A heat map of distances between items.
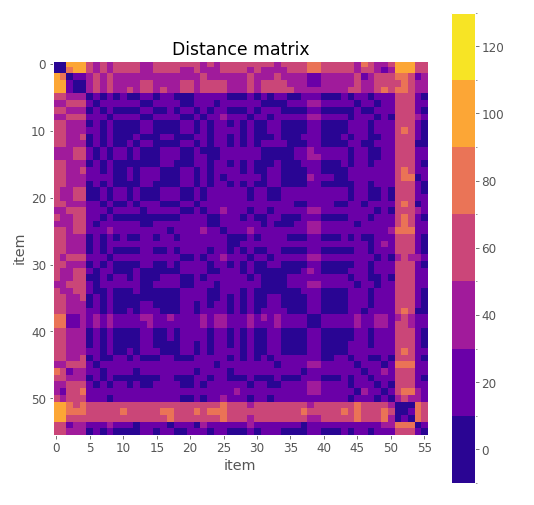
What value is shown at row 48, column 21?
20
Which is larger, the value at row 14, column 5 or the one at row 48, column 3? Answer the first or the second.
the second
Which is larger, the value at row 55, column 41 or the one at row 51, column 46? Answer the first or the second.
the second
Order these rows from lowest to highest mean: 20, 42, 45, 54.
42, 20, 45, 54
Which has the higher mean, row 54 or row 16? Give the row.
54
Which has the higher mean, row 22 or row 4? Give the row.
4
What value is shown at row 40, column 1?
60
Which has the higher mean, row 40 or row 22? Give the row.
22
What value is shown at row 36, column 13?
20
